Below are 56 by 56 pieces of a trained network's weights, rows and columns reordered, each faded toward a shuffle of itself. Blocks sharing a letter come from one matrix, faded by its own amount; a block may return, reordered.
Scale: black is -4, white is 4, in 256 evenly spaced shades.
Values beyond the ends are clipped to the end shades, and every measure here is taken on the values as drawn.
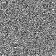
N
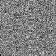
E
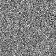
N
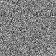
E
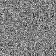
N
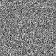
N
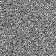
N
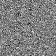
N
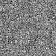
N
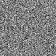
E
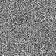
E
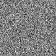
E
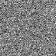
N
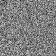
E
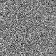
E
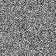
N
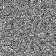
N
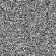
E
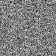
E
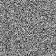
E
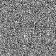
N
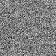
E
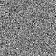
N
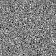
N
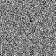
E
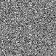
E
